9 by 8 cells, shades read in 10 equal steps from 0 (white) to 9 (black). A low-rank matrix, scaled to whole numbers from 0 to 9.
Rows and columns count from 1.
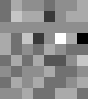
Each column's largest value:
5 5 5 7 7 6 5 9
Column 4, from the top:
4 3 4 7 5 3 4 3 5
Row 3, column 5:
4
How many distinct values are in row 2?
5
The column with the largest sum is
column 5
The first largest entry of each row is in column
1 5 1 8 2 5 2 1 4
